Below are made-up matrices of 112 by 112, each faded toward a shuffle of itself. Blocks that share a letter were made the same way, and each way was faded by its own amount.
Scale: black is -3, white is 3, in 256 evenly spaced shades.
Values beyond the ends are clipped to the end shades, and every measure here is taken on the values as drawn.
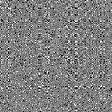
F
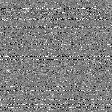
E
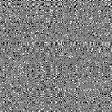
F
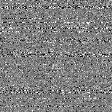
E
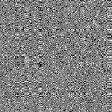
F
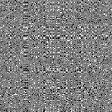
F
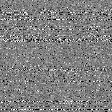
E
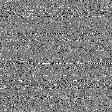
E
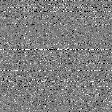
E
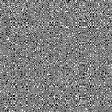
F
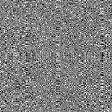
F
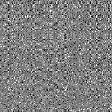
F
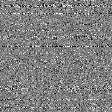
E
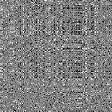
F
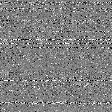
E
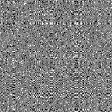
F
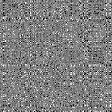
F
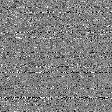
E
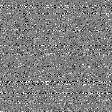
E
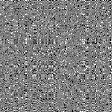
F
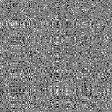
F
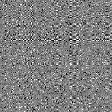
F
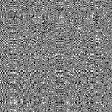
F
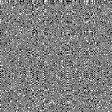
F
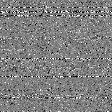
E
